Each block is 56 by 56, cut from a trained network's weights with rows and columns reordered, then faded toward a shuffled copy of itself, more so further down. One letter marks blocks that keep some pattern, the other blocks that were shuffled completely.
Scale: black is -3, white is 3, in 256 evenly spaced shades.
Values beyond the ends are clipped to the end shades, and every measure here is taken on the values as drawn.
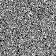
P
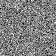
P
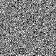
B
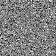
P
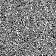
P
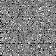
B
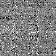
B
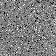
P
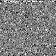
B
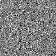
B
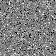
P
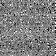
B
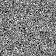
P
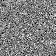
P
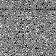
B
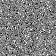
P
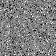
P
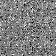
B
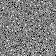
P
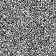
P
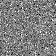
P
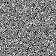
P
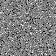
P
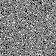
P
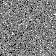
P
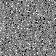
P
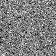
P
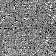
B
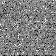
B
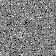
P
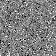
P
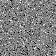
P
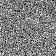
P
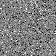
P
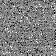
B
